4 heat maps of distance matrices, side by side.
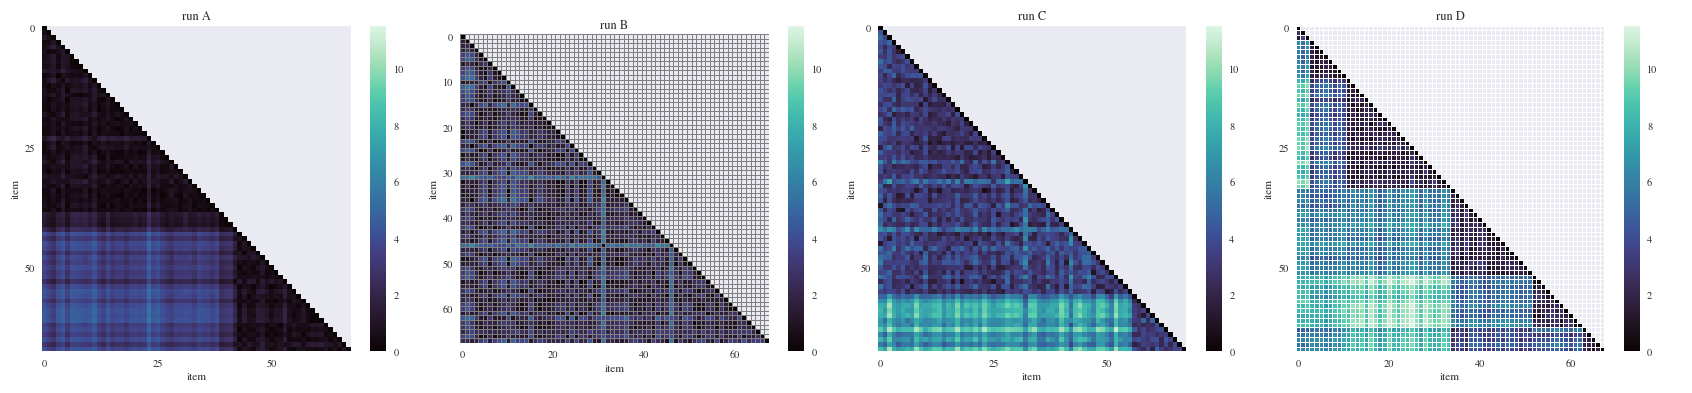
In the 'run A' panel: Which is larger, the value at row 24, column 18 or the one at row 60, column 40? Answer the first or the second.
the second
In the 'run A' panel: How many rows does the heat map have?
68
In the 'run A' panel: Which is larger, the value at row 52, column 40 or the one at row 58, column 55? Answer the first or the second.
the first
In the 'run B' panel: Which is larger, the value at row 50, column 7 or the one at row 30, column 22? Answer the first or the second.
the first
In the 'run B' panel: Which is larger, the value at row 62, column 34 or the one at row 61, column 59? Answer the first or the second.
the first
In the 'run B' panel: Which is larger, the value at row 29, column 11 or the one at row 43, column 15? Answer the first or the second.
the first
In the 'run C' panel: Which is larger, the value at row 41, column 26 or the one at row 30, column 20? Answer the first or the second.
the second
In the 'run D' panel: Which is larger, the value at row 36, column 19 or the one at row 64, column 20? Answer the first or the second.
the second
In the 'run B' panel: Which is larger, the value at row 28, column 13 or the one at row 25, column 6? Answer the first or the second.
the second
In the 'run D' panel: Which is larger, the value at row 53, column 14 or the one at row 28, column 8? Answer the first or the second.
the first
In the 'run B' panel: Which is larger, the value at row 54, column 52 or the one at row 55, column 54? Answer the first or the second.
the first
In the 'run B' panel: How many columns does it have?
68
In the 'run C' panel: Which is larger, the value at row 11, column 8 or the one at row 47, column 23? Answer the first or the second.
the second
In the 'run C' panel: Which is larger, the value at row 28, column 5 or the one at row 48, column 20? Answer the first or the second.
the first
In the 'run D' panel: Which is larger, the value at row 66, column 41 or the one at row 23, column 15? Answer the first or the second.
the first
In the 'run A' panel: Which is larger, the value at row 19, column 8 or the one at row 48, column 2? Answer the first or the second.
the second
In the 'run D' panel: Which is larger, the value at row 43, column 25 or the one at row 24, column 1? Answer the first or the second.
the second
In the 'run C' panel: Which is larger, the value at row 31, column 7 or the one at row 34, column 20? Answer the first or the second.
the first
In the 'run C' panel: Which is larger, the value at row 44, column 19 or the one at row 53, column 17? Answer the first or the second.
the second
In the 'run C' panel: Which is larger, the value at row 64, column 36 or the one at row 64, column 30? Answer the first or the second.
the second
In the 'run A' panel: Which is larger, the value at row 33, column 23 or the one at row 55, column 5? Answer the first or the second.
the second
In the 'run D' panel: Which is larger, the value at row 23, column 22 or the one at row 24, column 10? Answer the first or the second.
the second
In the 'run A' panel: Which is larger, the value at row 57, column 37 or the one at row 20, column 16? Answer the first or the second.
the first
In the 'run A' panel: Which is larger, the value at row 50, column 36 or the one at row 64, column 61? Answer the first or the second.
the first
